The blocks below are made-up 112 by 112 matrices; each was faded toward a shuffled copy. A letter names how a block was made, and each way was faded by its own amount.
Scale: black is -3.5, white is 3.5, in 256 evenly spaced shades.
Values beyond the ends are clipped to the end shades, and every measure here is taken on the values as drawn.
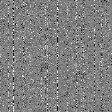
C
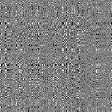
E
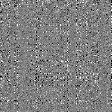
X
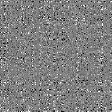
X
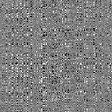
E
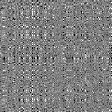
E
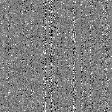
C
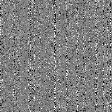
C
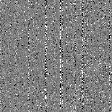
C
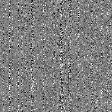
C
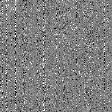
C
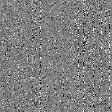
C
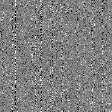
C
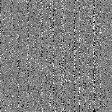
C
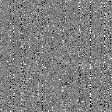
C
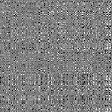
E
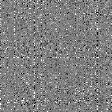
X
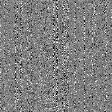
C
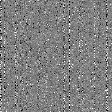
C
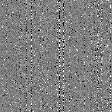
C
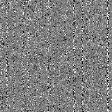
C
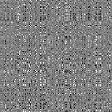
E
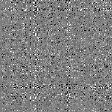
X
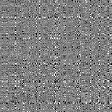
E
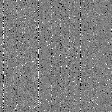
C
